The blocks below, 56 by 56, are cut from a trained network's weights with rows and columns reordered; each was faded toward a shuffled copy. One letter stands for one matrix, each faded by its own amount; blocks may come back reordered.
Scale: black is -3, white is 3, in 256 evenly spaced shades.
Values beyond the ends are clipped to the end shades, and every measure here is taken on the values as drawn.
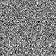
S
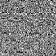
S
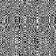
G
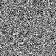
S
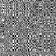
G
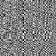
G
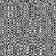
G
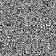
S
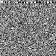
S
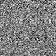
S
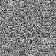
S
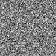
S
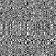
G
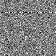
S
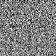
S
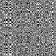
G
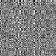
G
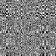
G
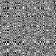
G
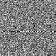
S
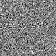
S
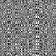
G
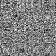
S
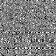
S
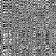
G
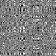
G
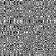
G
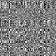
G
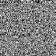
S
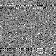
S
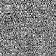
S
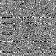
S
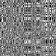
G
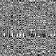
G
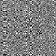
G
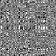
G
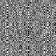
G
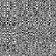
G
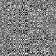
G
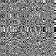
G
